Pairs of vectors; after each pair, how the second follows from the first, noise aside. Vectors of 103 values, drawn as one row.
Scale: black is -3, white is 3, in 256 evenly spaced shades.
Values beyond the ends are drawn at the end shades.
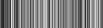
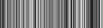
wrapped around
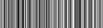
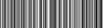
wrapped around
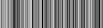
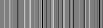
partly zeroed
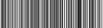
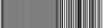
partly zeroed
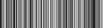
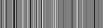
partly zeroed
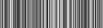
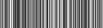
copied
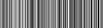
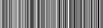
copied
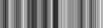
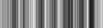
wrapped around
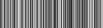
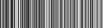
wrapped around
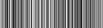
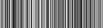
copied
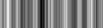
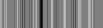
partly zeroed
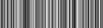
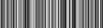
copied
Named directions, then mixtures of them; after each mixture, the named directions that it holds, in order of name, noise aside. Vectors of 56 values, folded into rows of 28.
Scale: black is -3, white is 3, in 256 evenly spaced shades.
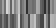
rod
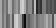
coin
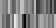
coin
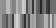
coin, rod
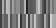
rod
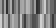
coin, rod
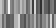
coin, rod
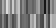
rod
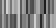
rod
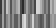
coin, rod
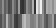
coin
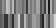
rod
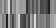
coin, rod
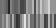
coin, rod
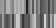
coin, rod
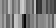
coin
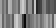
coin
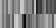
coin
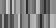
rod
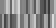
rod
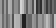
coin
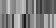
coin, rod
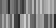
coin, rod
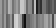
coin
